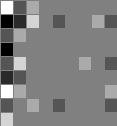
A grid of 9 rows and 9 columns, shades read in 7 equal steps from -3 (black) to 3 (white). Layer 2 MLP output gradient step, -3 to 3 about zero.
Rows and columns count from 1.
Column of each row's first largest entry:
1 3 2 2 2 3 1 3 1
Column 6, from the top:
0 0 0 0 0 0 0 0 0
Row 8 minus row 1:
-4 1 0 0 -1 0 0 0 -1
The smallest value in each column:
-3 -2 0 0 -1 0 0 0 -1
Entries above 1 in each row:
1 1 0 0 1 0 1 0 1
